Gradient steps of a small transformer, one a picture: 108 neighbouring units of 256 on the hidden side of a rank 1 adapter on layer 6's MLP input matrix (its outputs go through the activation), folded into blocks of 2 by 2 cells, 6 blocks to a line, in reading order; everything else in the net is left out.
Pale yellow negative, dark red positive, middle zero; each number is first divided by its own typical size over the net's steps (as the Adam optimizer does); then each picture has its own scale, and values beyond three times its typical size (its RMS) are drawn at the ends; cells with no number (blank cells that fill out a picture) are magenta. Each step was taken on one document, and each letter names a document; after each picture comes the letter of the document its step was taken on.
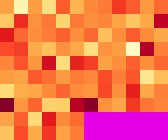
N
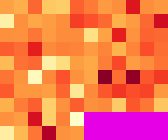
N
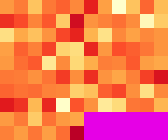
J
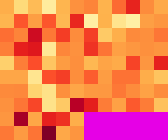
N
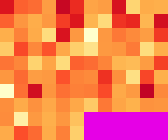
N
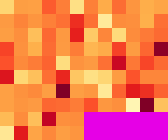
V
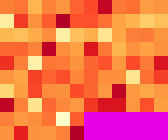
J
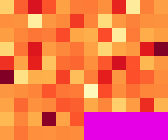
V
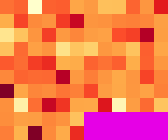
J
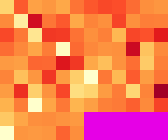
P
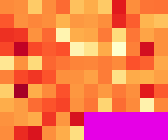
J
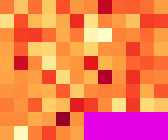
N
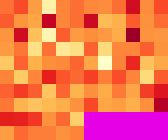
P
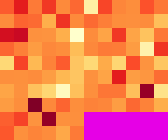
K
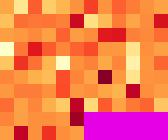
N
